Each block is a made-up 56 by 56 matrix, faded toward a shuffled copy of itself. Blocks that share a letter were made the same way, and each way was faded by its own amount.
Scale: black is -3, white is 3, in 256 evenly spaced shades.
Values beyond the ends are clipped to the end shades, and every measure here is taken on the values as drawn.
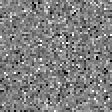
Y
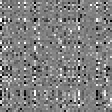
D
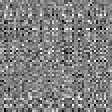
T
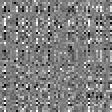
D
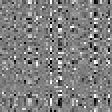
D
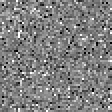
Y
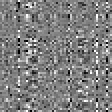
D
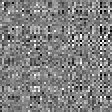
T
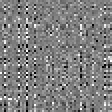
D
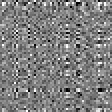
T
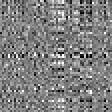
T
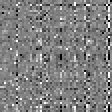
D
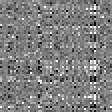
D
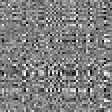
T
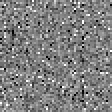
Y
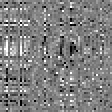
D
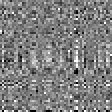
T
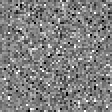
Y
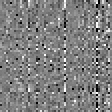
D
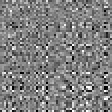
T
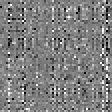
D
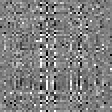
D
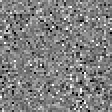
Y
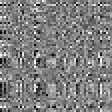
T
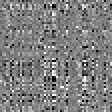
D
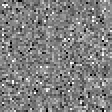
Y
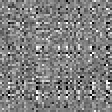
T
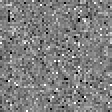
Y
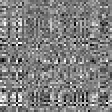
T
